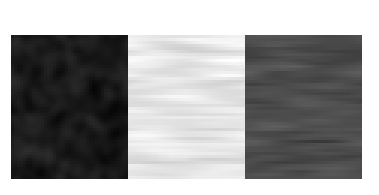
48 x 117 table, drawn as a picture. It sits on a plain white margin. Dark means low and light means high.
The table splits into one row of 3 panels. Panel 1,1: very low, blotchy, faint in contrast. Panel 1,2: very high, streaked across, faint in contrast. Panel 1,3: low, streaked across, faint in contrast.
